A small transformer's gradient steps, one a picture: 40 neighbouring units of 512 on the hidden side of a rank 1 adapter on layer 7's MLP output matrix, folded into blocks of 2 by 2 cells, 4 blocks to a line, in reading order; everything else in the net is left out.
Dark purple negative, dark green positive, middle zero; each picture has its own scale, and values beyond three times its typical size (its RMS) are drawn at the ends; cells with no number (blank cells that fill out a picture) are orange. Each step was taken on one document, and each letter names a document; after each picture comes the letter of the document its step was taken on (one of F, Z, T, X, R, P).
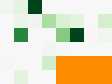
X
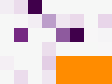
X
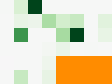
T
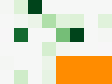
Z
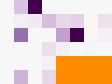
T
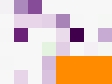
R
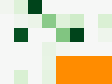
X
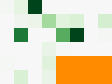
R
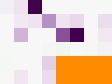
R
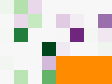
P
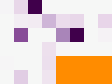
Z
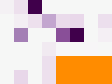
R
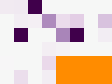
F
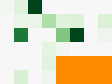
Z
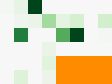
R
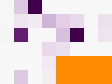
T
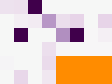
F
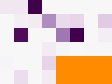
F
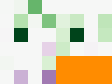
T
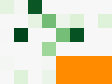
P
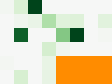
Z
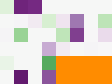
T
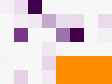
Z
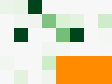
X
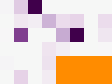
T
